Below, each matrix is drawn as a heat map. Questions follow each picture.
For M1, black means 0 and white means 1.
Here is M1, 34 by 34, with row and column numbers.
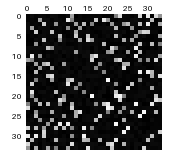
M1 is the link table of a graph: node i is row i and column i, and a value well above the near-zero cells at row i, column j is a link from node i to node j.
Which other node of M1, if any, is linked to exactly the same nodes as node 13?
node 26
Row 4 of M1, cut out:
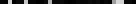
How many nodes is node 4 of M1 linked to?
6
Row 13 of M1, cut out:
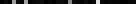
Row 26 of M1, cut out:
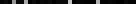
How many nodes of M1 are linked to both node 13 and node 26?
4
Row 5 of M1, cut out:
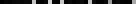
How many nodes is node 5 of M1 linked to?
6
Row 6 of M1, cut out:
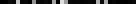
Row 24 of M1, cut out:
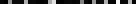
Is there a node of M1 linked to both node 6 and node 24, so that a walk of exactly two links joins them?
yes
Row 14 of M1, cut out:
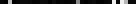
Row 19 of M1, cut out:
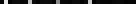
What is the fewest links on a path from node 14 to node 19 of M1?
1
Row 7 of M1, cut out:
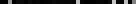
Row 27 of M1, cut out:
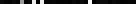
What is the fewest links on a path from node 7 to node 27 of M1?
3
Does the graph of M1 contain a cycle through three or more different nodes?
yes
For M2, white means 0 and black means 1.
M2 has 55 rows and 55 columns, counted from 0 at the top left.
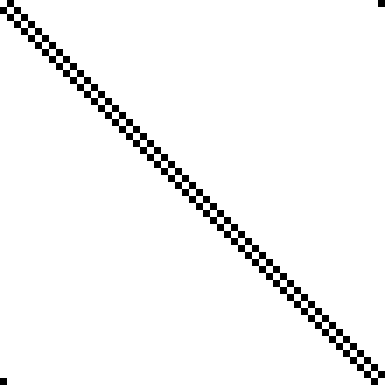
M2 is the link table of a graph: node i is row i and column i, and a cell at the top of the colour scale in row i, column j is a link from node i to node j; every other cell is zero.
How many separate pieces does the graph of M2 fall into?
1
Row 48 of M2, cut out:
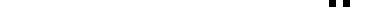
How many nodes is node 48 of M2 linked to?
2
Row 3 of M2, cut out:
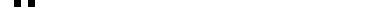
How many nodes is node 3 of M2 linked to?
2
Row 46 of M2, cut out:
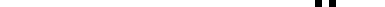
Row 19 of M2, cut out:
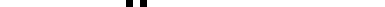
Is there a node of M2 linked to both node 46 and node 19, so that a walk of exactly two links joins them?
no
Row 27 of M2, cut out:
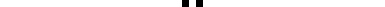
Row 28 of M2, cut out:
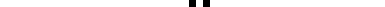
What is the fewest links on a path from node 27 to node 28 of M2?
1
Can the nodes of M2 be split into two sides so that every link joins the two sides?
no
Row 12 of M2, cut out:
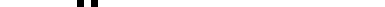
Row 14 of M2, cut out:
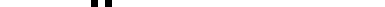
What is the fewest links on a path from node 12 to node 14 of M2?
2
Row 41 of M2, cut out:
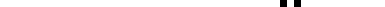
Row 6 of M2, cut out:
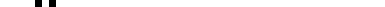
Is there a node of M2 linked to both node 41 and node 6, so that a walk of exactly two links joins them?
no
